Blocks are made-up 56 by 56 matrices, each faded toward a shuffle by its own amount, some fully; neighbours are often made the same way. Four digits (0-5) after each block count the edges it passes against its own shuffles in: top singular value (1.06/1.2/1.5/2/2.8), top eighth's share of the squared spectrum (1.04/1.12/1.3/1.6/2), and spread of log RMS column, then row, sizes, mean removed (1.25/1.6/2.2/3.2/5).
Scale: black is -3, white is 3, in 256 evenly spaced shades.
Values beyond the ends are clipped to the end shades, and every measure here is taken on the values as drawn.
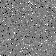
1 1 0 0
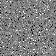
2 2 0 0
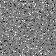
1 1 0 0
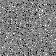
2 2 0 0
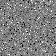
1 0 0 0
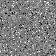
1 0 0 0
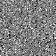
3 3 1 1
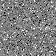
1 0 0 0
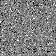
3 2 0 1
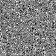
1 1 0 0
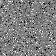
1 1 0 0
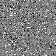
2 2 0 0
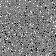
1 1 0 0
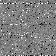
2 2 0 2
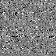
1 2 0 2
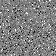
0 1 0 0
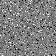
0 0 0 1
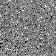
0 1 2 0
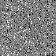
1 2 2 0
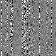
2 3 4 0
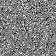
0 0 0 0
